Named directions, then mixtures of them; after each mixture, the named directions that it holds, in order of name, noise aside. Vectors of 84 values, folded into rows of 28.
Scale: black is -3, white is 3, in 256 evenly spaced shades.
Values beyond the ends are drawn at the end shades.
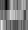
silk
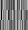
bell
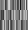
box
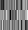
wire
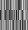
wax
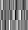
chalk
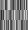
box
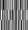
bell, wire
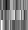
chalk, silk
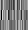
bell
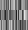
bell, wax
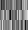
wax, wire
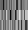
chalk, wire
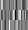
chalk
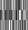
chalk, wax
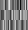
box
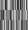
box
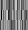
bell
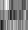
silk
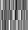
chalk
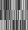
silk, wax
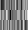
bell, wire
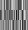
wax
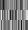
bell, wire
